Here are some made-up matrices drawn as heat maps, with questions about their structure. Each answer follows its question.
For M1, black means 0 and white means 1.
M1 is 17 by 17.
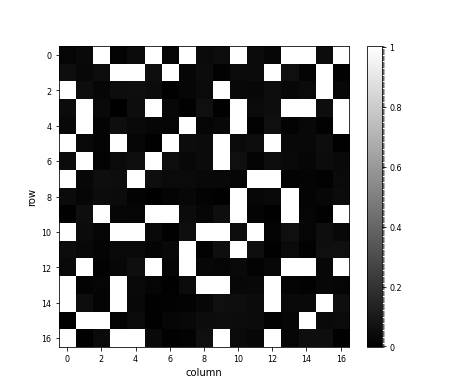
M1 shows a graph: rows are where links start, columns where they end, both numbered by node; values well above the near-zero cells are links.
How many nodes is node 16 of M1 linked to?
5
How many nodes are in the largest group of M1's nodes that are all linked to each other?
3
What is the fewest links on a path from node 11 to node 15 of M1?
4
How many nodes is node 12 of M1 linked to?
6
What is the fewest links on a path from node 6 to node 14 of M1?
3
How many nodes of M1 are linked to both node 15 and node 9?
1
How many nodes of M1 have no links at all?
0
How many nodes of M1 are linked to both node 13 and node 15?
0
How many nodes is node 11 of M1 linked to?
2
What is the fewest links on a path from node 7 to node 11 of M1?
1
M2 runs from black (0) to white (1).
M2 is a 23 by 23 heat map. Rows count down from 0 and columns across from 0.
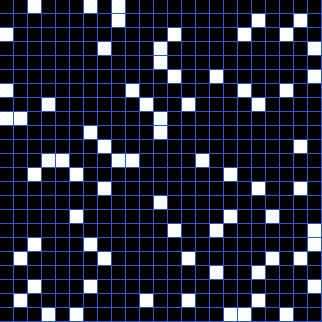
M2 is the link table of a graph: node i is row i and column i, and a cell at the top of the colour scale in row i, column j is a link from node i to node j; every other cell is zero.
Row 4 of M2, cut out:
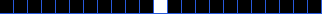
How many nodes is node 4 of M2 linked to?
1
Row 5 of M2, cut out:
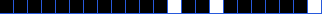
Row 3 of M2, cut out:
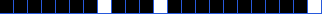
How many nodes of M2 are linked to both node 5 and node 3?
1
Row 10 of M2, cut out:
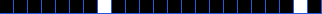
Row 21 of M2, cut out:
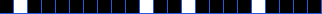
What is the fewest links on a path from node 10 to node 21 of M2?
1
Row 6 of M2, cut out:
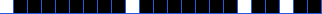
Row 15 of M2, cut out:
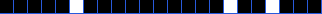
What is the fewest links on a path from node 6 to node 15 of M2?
4
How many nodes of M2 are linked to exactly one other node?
2
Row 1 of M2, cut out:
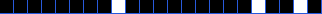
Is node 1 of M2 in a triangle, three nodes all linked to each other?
yes
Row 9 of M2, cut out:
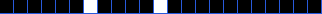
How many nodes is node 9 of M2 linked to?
2
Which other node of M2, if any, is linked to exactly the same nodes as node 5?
node 16
